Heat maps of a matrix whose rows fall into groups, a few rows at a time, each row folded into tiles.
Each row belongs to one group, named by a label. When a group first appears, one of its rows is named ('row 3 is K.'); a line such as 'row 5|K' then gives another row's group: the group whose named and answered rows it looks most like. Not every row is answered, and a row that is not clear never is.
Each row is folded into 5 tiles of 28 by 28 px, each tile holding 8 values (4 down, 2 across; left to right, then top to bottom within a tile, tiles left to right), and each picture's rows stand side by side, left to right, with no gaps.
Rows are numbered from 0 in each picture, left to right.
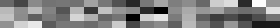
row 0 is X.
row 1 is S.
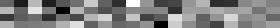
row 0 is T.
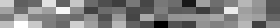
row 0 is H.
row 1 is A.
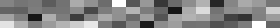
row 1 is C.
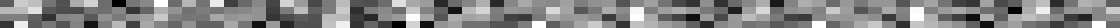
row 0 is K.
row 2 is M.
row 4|X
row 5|C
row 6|X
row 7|C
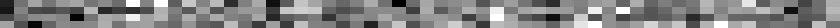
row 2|K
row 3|X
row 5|H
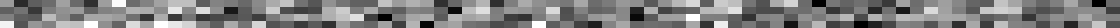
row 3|C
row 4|M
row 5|K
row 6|A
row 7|K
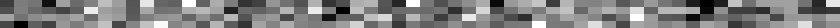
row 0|A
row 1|H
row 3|C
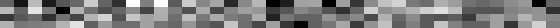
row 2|A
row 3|K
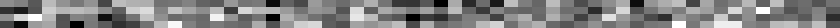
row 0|S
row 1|X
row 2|X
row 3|T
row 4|C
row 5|H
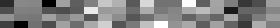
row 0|A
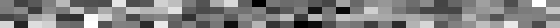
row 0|S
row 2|A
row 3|S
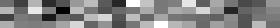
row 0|T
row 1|H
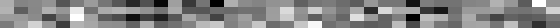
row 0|X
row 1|T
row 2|X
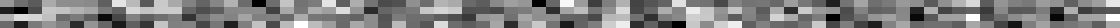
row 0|S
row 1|K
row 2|H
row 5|X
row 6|M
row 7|M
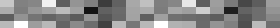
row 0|H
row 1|H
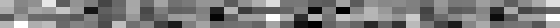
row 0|H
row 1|M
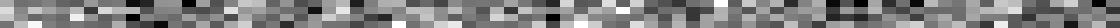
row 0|X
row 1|A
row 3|X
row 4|H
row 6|T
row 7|K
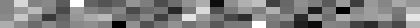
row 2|A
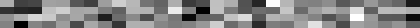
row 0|S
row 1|T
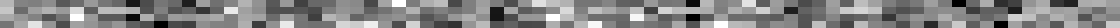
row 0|X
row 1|A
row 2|S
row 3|M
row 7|S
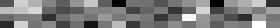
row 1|C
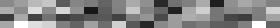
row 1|C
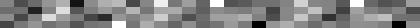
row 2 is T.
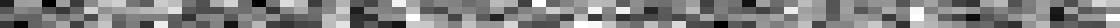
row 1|K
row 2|M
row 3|S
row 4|H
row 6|X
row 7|M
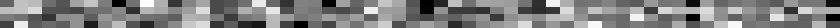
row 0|K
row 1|M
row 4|X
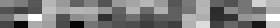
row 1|M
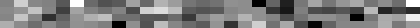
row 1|K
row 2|M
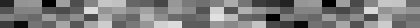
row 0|A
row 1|X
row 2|A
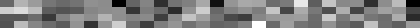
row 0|K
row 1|C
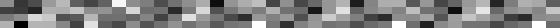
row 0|S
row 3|C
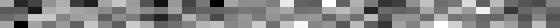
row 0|S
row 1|T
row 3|H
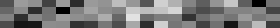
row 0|A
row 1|K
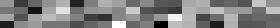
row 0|C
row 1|S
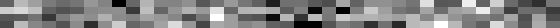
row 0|K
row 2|A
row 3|H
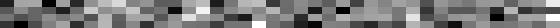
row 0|A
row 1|C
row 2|A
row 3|M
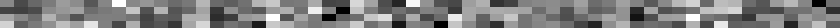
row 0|S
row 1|M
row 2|T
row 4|M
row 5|K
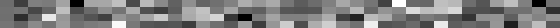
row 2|S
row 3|K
